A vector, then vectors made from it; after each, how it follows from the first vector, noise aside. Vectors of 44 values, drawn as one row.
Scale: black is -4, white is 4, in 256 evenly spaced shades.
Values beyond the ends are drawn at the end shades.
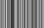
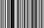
scaled up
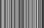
wrapped around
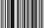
scaled up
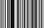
scaled up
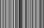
wrapped around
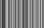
wrapped around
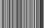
wrapped around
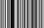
scaled up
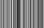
wrapped around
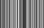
wrapped around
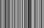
wrapped around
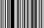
scaled up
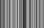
wrapped around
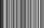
wrapped around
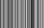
wrapped around
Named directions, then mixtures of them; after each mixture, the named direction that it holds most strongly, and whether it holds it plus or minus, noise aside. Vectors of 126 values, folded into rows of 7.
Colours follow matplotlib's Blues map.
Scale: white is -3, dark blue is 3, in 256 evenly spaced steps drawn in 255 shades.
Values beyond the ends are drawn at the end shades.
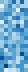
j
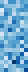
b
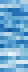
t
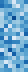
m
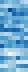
t, plus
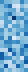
m, plus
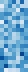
j, plus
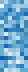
j, plus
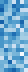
j, minus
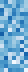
b, minus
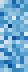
m, minus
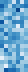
j, minus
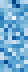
m, minus
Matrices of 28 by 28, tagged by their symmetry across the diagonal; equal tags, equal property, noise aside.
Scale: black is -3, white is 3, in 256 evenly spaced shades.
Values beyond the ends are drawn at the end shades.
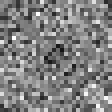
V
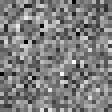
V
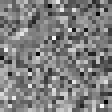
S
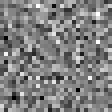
S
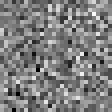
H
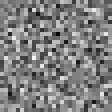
S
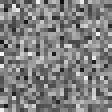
H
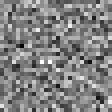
H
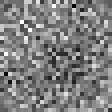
V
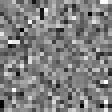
S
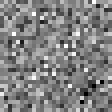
V
